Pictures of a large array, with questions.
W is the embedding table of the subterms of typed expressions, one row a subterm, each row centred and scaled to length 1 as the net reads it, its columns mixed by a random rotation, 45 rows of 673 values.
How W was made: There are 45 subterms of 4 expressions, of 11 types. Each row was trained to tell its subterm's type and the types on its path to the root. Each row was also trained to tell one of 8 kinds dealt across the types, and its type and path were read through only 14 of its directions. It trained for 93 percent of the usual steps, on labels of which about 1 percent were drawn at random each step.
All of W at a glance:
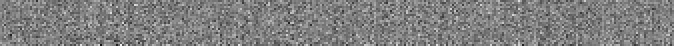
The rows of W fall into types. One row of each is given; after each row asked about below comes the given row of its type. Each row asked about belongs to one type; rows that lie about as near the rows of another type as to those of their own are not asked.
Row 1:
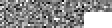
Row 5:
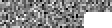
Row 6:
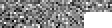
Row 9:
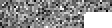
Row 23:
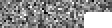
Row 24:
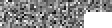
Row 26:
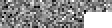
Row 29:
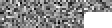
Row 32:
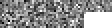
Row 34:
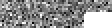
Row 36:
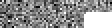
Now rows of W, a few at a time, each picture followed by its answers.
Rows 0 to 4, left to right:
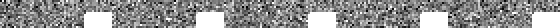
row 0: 36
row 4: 36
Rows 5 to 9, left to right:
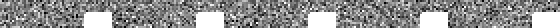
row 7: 32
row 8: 5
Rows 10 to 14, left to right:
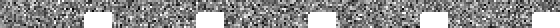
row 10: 26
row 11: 36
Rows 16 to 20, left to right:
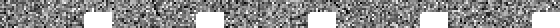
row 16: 29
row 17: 23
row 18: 29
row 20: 32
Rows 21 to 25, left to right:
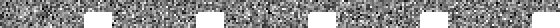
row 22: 23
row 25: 5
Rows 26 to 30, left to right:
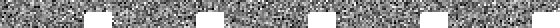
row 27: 9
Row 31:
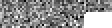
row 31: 5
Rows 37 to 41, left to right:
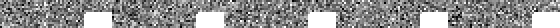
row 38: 34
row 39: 24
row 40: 1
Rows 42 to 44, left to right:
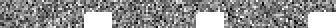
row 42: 23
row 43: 6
